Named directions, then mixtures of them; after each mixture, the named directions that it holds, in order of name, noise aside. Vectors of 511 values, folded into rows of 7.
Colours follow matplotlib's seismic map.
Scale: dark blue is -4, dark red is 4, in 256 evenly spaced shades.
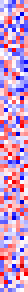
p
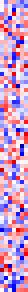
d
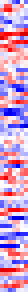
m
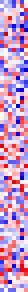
p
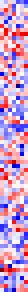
d, m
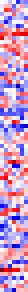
d, m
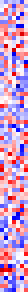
d, m, p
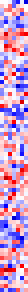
d, m, p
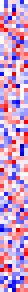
d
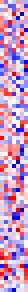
d, p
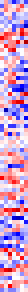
m, p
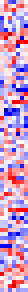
d, m, p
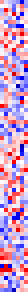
d, m, p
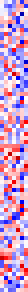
d, p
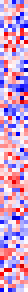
m, p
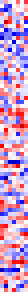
d, m, p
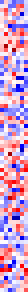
d, m, p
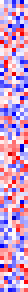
d, m, p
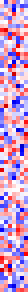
d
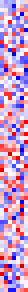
d, p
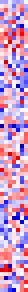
d, m, p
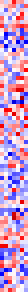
m, p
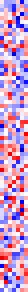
d, p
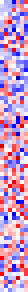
p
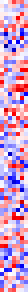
m, p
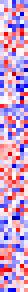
d, m, p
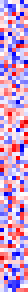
d, m, p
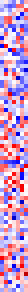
p
